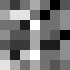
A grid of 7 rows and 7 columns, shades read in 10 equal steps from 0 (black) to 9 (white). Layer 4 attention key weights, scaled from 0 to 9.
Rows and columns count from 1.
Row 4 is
5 3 3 6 4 3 0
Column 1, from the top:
4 6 4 5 3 6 8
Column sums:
36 26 29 46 21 19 27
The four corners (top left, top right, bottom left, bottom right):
4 3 8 4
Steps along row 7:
down down up down down up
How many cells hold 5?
5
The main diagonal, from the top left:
4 8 1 6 1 4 4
